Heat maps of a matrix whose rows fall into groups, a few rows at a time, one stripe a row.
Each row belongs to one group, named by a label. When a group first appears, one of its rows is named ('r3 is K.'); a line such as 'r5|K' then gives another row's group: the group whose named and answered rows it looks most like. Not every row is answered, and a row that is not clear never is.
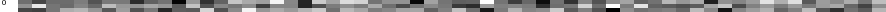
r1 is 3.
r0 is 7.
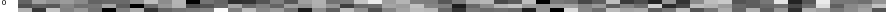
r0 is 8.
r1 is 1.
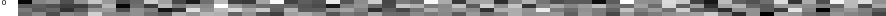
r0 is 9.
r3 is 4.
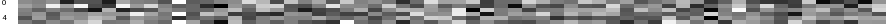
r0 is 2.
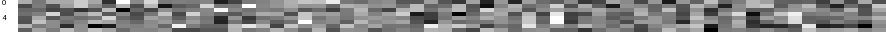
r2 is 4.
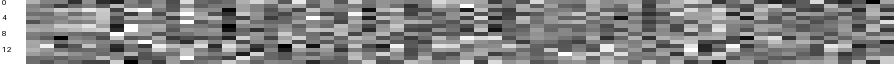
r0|2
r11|3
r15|4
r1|7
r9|7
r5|1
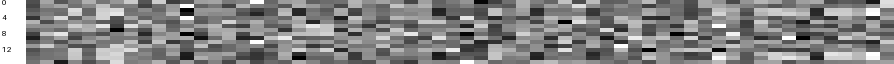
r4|1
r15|7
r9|9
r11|3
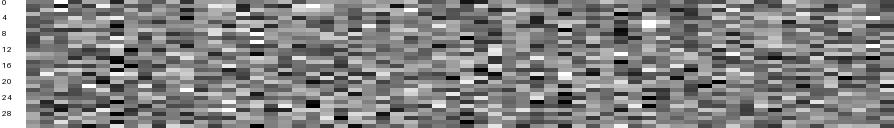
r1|4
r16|4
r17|8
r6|8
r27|4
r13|3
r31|3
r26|7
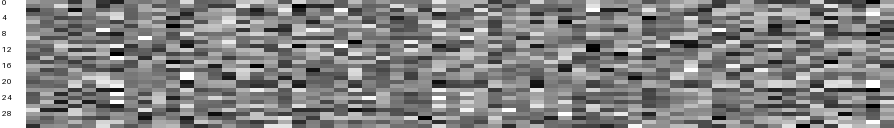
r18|1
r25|7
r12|1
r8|2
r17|7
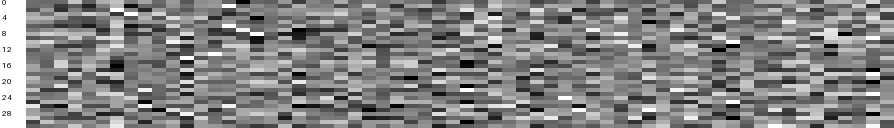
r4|3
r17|2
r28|2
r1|4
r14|1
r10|3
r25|1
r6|4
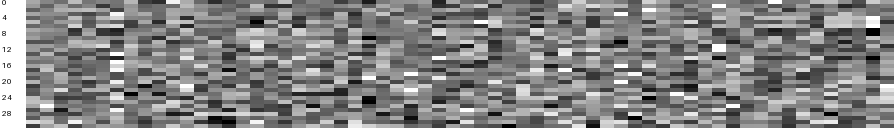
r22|1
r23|4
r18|1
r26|3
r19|8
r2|8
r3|3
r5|3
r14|2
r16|3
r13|7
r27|7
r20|3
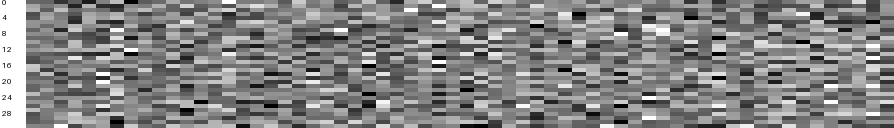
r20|4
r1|2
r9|4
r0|4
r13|4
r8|3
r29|8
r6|8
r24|8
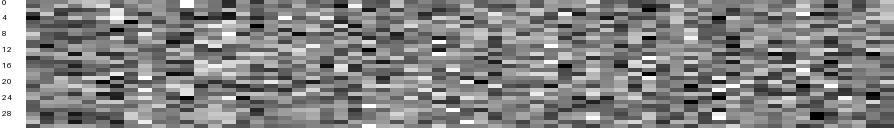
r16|9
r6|9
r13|2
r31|8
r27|9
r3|7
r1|1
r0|1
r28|9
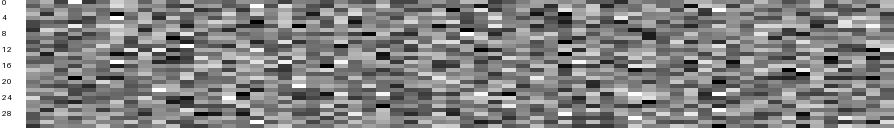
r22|3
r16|9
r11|1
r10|9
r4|3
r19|2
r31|9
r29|9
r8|7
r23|9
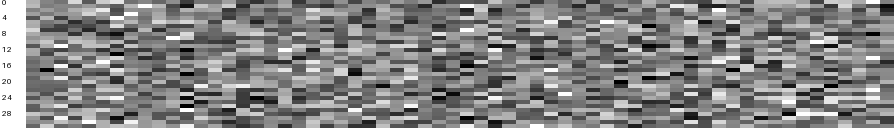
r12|7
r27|1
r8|2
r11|1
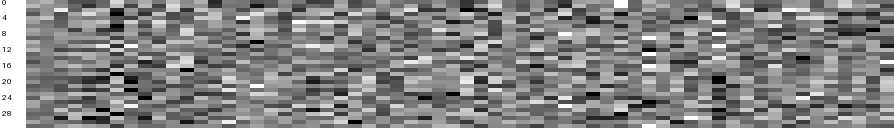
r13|8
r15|1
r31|8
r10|3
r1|3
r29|7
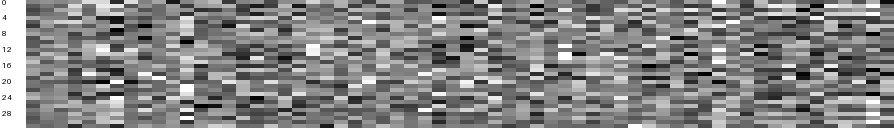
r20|4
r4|2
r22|1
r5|8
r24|3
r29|1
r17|2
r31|9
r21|1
